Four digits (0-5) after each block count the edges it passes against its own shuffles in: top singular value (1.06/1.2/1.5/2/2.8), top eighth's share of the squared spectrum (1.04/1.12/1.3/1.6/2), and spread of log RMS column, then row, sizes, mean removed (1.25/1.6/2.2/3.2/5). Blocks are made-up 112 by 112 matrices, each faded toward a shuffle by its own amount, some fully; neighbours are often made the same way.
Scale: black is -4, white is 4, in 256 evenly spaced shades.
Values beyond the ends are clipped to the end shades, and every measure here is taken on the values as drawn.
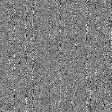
2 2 4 0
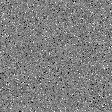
0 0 0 0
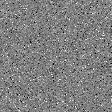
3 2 1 0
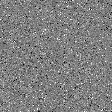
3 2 1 0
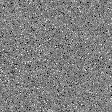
0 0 0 0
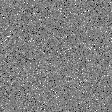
0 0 0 0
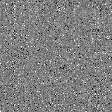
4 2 1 1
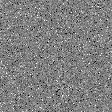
2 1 0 0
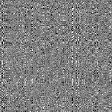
5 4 3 2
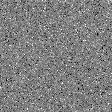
0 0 0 0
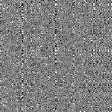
4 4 3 2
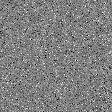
2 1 0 0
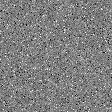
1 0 0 0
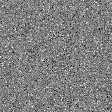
2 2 0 0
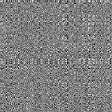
5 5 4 3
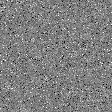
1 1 0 0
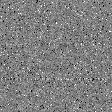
3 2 0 1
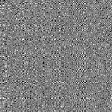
5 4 3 3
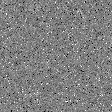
1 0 0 0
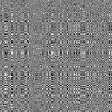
5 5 4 4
